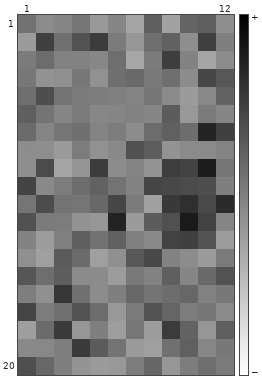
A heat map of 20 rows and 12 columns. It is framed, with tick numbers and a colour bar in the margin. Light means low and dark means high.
No overall slope runs across the table. The halves do not mirror each other. No regular stripes run through it. An odd patch, higher than its surroundings, sits in the middle right. The middle right is the ninth with the highest average. The grain is fine, like static.
